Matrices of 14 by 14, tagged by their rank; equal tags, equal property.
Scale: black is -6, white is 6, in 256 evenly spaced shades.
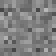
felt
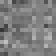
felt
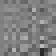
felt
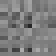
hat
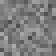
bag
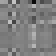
hat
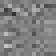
felt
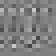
hat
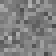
bag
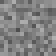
bag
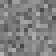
bag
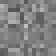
felt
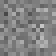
felt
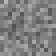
bag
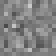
felt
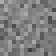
bag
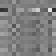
hat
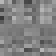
hat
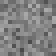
bag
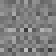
hat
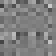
hat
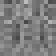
felt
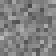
bag
